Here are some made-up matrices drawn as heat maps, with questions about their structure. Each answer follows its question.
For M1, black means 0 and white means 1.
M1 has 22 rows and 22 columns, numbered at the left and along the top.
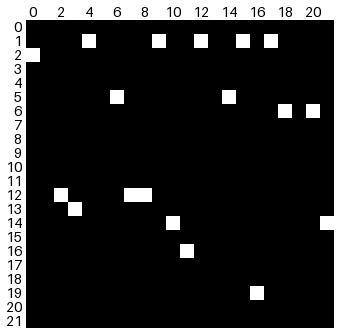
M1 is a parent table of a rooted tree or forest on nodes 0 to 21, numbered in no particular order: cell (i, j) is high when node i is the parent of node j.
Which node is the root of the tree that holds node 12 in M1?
1
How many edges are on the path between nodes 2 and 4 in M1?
3
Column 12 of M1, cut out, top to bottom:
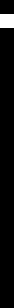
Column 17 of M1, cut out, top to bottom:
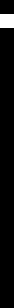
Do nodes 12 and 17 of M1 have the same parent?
yes
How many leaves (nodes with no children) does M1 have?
13
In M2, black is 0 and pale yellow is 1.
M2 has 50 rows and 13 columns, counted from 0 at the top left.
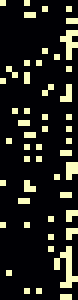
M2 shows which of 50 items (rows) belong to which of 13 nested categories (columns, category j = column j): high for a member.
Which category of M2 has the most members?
11
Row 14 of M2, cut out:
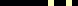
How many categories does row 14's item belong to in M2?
2
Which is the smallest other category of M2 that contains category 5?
4
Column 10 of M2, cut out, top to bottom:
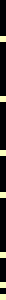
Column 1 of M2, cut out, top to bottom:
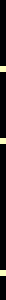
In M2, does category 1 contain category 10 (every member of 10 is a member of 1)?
no
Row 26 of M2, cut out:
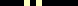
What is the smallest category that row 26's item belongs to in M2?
6
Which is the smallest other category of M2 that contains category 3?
4
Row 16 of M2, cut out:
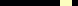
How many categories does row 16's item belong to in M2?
2
